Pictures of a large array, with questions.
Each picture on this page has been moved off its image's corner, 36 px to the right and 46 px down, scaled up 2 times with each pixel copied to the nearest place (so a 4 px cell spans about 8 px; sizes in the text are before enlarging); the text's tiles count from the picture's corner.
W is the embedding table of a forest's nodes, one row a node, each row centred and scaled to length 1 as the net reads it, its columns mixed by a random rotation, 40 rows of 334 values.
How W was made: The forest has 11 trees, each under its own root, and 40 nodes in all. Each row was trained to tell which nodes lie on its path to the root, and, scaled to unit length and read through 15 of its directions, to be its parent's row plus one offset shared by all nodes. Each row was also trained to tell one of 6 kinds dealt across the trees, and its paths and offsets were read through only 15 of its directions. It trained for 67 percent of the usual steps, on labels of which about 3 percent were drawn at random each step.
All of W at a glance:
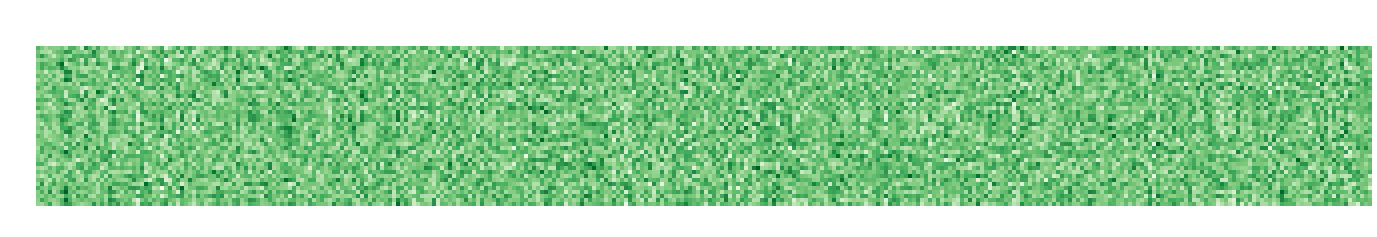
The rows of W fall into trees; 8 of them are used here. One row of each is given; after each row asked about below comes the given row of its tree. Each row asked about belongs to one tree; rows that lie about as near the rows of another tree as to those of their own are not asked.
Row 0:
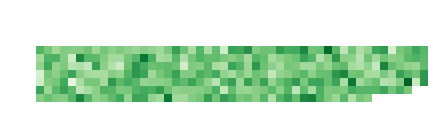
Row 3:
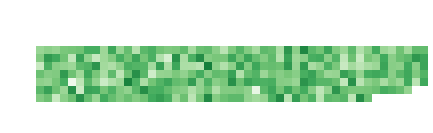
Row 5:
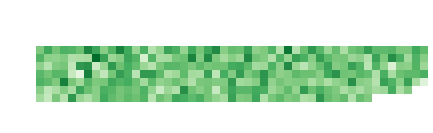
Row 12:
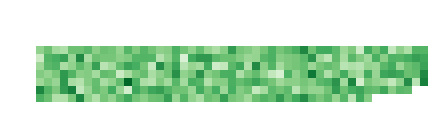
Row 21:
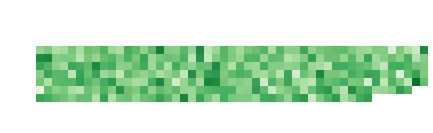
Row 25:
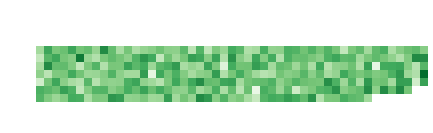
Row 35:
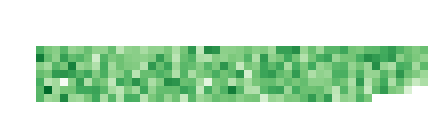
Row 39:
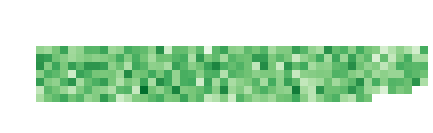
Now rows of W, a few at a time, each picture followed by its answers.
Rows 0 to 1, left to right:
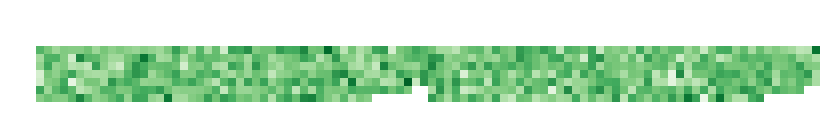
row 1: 12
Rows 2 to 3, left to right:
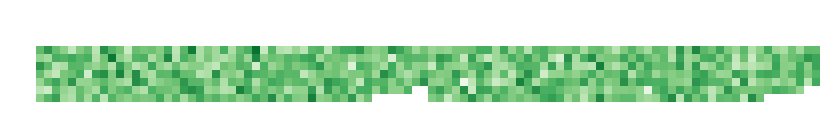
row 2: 25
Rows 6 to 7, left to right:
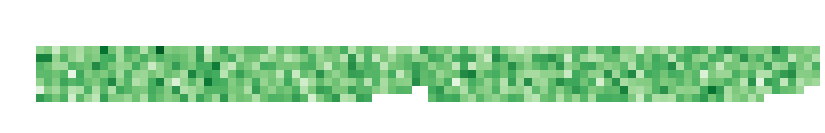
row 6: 21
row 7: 25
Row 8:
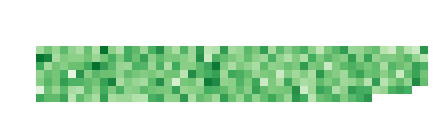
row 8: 21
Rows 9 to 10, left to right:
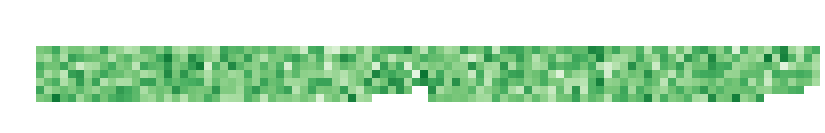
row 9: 25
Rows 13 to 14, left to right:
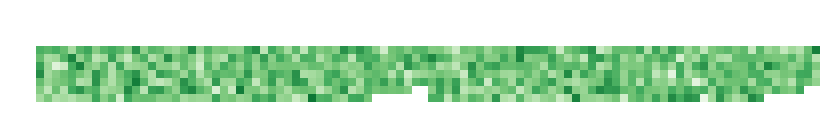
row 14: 12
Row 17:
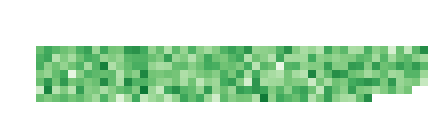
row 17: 5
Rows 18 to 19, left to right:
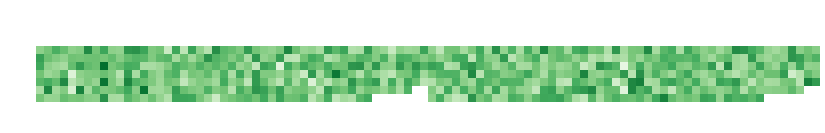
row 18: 5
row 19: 21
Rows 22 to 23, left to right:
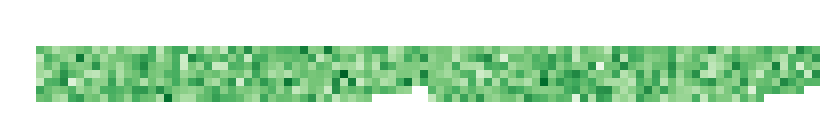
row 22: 0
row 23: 0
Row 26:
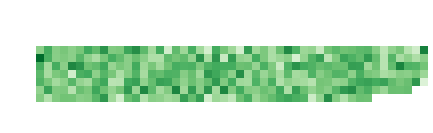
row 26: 35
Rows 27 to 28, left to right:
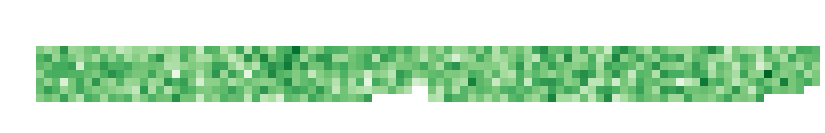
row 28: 3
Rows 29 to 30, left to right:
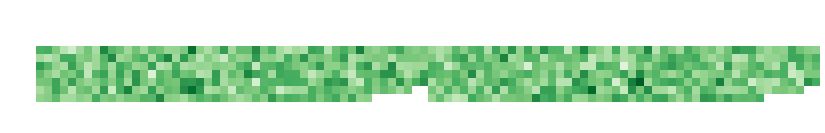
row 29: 25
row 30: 21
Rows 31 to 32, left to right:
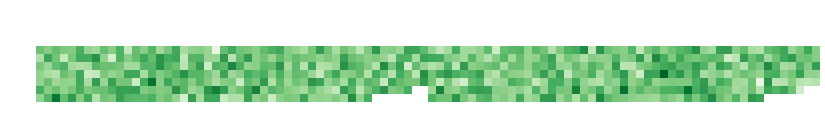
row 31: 0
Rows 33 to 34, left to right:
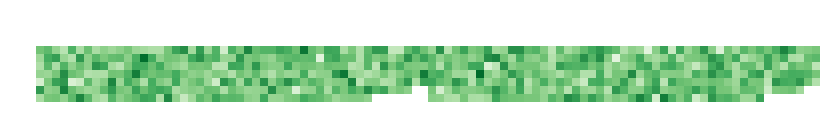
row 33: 0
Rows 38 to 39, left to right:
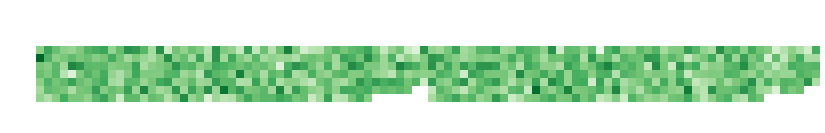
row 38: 35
